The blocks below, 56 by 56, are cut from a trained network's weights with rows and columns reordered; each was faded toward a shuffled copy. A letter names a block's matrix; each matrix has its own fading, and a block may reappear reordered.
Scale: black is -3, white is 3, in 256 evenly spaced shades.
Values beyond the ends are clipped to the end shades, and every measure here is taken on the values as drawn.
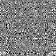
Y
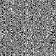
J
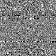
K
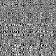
Y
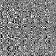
Y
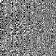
J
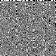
J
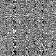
J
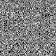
K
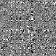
Y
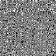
Y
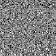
K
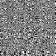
Y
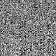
K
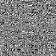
Y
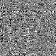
K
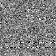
K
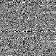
K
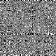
Y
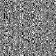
J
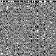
J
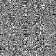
Y
